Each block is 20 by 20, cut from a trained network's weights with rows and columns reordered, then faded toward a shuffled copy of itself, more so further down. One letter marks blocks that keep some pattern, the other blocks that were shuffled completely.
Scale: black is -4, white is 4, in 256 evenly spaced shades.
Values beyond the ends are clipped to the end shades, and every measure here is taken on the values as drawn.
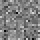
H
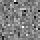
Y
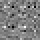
H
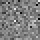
Y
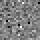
Y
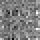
H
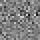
H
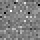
Y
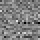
H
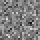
Y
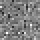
Y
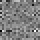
H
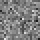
Y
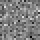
Y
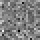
H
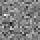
H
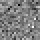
Y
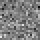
Y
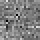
H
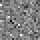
Y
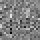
H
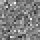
Y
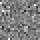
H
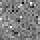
Y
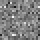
H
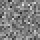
Y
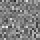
H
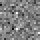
H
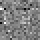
H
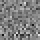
H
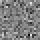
Y
